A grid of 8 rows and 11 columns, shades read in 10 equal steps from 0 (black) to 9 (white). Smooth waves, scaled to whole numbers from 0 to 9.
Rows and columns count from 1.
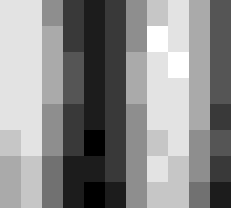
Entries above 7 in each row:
3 4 4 4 4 2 1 0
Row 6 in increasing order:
0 2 2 3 5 5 5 7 7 8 8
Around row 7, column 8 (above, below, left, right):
7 7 5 7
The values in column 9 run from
7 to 9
